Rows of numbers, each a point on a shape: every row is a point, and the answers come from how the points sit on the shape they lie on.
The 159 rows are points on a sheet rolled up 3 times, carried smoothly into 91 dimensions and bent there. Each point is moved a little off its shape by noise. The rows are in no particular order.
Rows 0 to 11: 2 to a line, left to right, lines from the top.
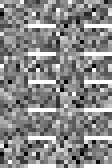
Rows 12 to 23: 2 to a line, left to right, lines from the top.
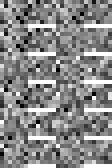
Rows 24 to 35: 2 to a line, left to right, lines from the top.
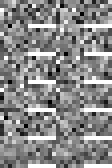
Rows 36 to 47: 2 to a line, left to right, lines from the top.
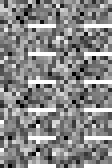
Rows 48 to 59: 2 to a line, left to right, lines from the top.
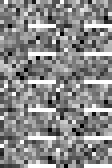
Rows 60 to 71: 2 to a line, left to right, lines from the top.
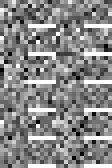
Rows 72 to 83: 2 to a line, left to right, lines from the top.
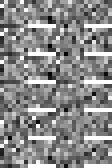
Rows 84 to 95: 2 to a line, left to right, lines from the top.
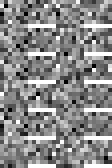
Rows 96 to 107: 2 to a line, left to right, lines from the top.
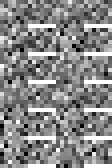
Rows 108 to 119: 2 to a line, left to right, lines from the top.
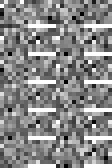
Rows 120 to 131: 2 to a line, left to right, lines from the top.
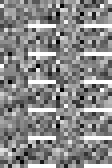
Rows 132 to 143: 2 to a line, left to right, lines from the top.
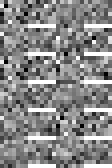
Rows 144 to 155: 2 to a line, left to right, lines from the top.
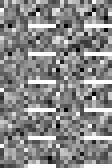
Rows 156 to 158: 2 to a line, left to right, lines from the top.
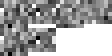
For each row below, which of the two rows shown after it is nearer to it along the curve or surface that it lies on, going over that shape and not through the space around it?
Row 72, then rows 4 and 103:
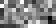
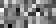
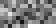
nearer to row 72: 4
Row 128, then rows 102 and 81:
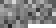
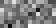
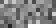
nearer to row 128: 81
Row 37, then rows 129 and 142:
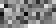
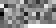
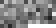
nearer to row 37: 129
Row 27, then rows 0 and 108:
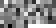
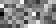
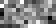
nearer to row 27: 108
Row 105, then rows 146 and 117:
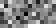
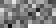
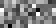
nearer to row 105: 146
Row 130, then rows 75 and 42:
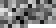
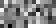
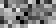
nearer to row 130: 42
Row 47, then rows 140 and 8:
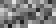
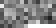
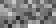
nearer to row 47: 8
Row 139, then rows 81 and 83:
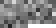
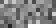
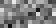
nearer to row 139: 81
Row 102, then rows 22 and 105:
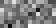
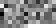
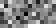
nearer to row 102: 105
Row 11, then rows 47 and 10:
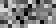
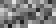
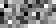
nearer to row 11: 10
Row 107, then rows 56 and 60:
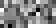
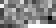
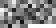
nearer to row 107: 60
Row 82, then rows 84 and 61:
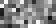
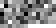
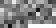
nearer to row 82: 61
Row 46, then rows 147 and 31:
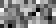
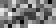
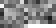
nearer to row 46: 147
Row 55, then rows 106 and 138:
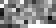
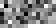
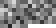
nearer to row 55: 138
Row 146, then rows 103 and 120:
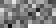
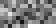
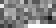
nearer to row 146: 103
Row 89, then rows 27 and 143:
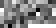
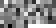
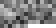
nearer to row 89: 27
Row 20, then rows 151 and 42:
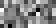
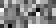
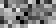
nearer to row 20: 151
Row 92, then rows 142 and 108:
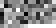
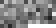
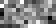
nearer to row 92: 108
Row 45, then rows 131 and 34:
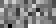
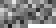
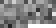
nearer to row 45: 131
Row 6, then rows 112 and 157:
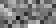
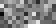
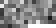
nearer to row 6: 112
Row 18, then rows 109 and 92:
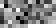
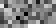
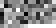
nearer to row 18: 92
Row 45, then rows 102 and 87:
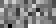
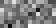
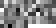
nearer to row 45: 102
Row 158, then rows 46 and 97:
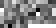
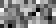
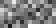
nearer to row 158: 46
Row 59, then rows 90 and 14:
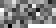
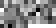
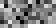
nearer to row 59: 90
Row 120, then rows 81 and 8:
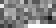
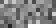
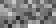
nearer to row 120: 81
